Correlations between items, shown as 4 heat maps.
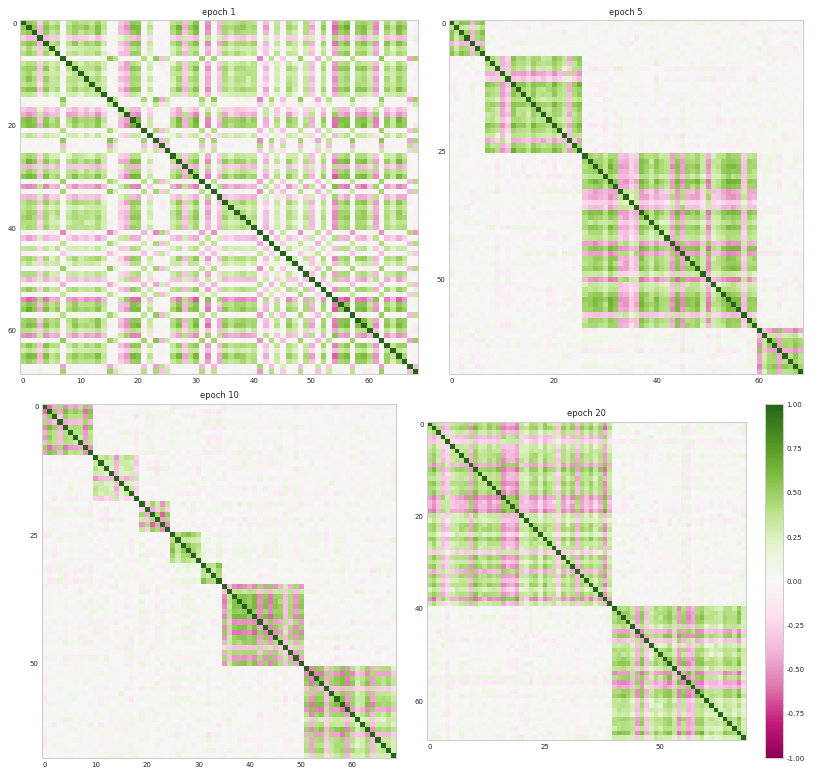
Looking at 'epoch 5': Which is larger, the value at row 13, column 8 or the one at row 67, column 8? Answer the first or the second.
the first
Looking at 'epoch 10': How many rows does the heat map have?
69
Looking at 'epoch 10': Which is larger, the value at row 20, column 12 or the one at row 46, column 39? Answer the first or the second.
the second
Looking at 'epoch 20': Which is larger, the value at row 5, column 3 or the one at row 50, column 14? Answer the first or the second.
the second
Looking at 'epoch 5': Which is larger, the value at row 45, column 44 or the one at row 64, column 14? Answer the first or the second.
the second
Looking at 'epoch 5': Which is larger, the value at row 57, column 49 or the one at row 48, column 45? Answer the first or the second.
the first
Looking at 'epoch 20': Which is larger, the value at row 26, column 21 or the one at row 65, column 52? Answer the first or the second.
the second
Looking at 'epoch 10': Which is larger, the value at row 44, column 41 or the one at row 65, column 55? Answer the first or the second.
the second
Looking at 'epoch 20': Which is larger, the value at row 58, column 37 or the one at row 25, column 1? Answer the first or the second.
the second
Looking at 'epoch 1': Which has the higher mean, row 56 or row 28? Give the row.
56
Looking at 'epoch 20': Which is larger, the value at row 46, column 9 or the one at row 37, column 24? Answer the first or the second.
the second
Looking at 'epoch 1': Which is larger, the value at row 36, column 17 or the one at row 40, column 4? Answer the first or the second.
the second
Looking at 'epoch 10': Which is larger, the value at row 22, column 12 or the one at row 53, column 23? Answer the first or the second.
the second
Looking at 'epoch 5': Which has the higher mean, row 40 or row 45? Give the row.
40
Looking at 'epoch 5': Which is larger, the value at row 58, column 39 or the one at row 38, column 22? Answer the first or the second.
the first
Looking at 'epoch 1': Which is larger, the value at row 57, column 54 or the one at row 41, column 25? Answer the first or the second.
the first
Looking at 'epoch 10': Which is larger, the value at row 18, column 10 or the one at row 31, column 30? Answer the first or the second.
the second
